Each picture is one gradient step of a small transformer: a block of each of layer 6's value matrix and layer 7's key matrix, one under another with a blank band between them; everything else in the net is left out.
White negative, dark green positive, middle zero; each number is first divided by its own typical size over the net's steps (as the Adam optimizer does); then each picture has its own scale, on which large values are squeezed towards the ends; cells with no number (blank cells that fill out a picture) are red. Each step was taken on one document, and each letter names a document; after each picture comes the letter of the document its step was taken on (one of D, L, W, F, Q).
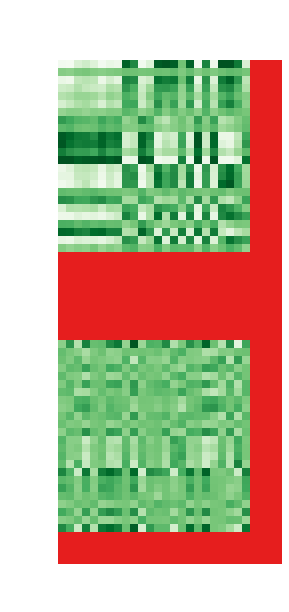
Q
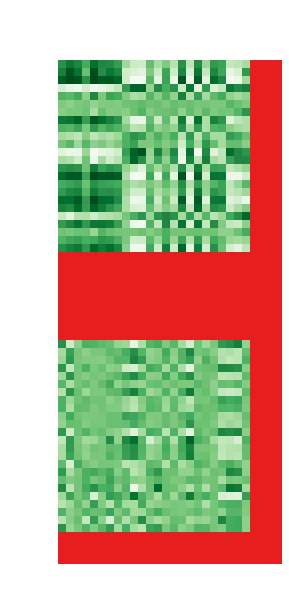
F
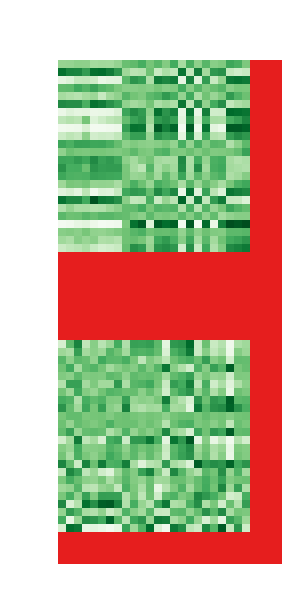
F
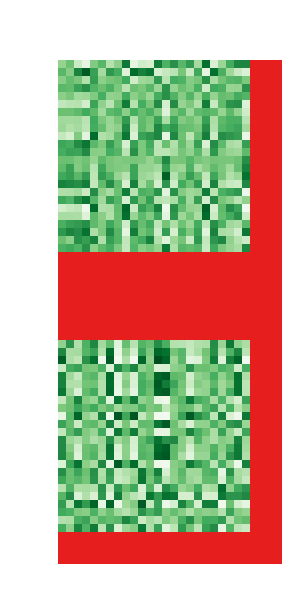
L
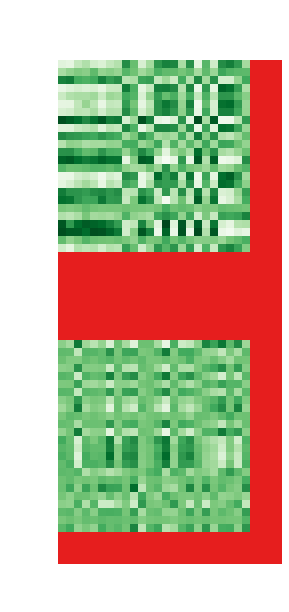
Q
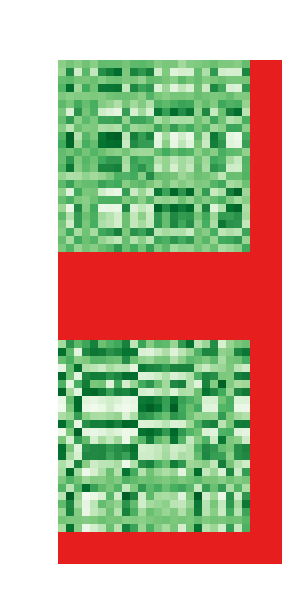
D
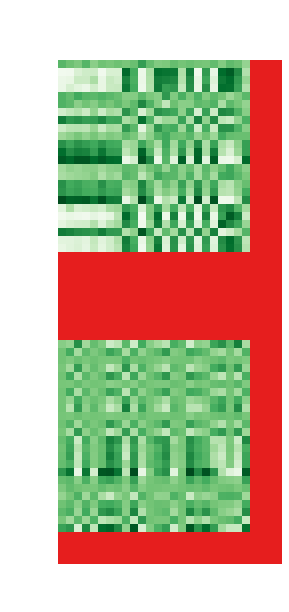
Q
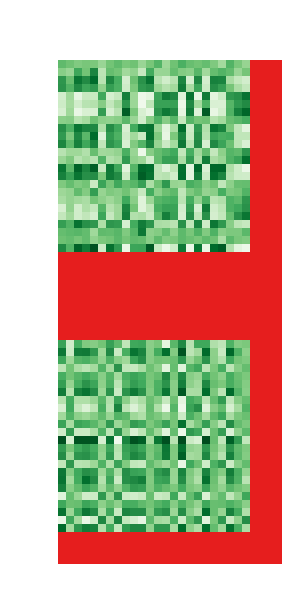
L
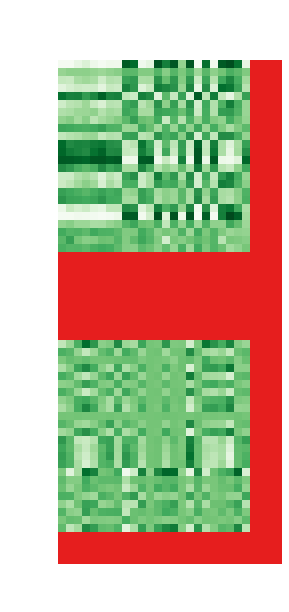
Q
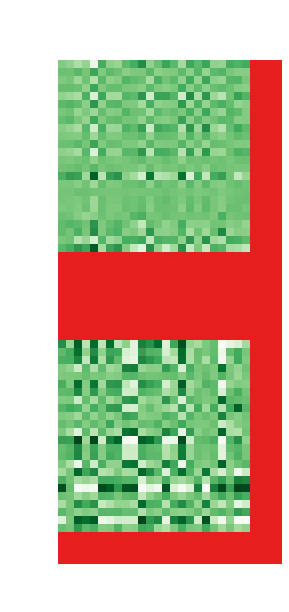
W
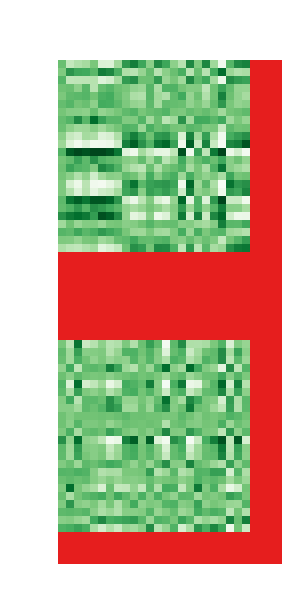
F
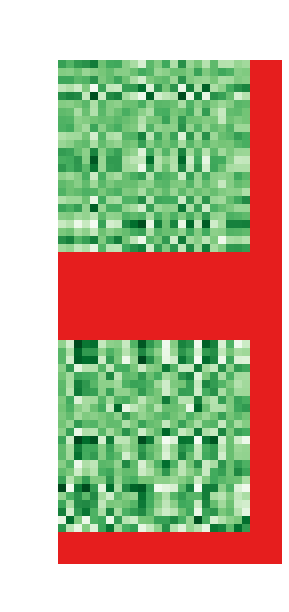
W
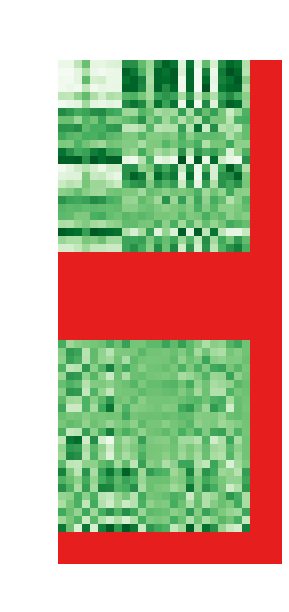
Q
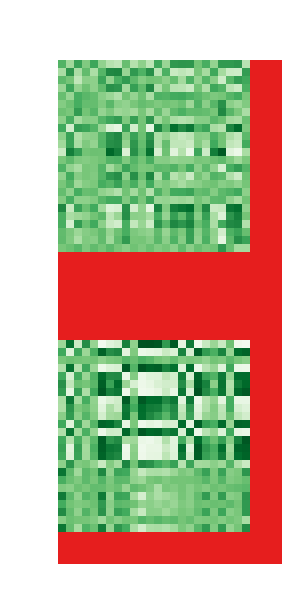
D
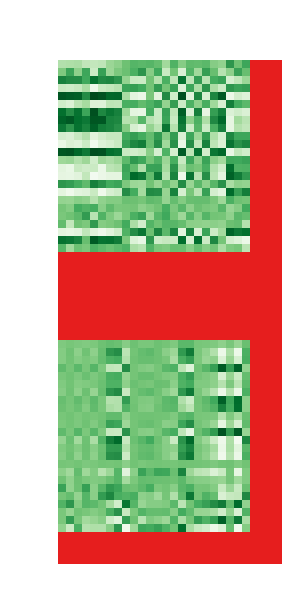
F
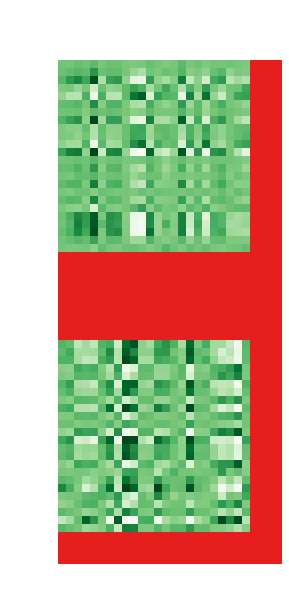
W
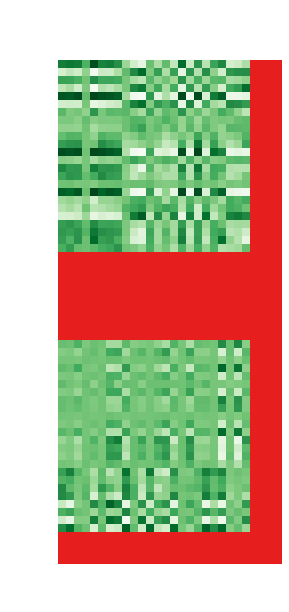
F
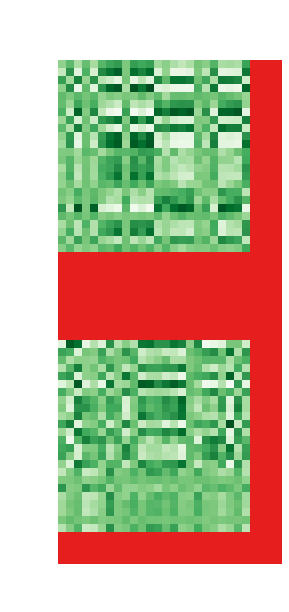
D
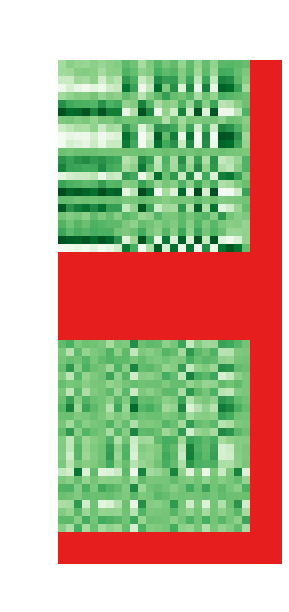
Q
